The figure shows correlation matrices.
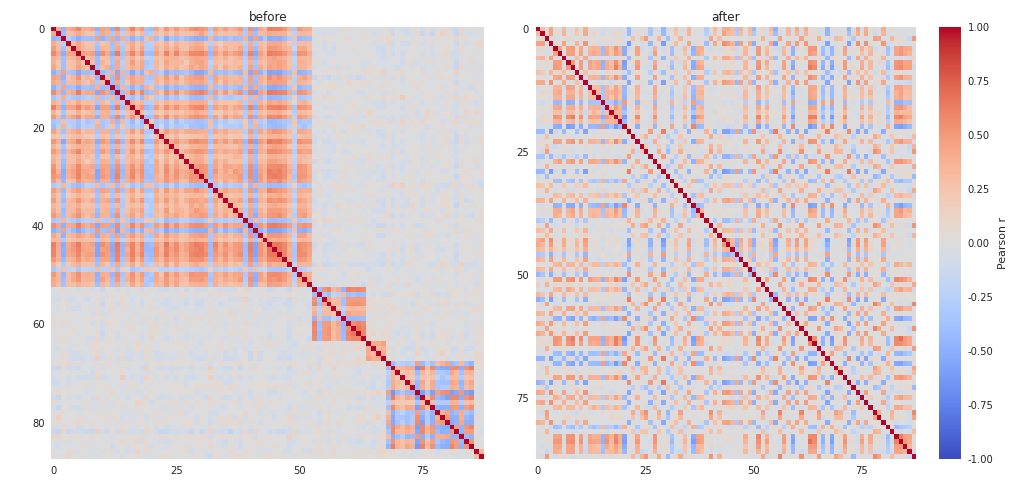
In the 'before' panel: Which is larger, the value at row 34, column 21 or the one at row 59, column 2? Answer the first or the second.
the first
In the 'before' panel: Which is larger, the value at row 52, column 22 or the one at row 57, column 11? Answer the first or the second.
the first
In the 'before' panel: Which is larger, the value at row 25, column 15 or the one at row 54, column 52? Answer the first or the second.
the first
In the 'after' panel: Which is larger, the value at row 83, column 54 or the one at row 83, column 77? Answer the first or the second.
the second
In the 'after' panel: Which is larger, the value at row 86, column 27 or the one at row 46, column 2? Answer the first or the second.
the first
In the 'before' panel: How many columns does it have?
88
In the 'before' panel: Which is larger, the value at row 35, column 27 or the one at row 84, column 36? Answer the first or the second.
the first
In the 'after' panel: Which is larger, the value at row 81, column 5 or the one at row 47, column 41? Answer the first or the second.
the second
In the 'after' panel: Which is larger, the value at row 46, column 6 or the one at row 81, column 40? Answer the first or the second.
the second
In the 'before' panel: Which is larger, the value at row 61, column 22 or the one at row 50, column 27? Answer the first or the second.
the second
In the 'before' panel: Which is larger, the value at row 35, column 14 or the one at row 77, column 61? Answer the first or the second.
the second
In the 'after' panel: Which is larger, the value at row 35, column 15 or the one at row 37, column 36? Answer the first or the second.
the first
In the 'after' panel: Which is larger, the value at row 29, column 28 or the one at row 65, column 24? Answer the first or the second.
the second
